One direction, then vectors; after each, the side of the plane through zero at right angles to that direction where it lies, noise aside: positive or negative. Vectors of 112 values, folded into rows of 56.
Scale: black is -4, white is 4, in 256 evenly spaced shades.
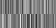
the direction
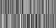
positive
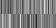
positive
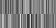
positive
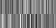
positive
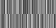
negative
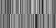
positive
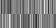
positive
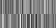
positive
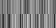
negative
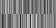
negative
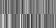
positive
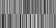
negative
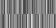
negative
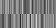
negative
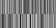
negative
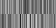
negative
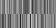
negative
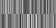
negative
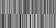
negative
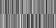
positive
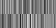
negative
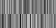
negative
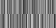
negative
